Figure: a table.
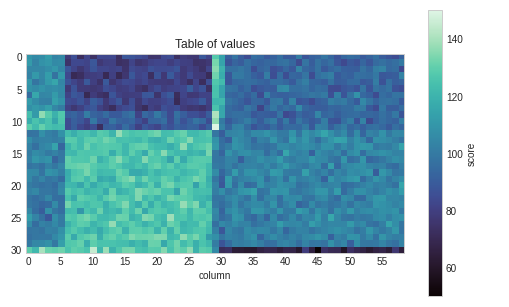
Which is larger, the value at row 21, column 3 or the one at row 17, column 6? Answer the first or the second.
the second
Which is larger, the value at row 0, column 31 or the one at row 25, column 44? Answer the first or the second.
the second
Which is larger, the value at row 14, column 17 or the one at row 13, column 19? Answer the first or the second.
the first
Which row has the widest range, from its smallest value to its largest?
30
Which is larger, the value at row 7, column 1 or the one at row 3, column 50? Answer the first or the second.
the first
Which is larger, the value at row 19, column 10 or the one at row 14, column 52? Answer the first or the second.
the first
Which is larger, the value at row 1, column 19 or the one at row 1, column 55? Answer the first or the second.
the second
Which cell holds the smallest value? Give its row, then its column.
30, 45
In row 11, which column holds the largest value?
29
